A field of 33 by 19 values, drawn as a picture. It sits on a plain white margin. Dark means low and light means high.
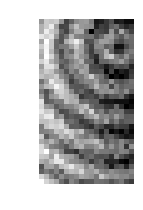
There is an overall slope up to the left. No single row or column stands out from its neighbours. Concentric rings centre on the top right.
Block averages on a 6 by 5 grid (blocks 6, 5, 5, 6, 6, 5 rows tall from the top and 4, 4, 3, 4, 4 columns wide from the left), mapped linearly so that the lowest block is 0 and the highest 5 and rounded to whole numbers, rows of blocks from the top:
5 3 2 1 0 | 5 2 2 1 1 | 4 3 2 2 1 | 4 2 2 1 0 | 4 3 2 1 0 | 4 3 3 2 1
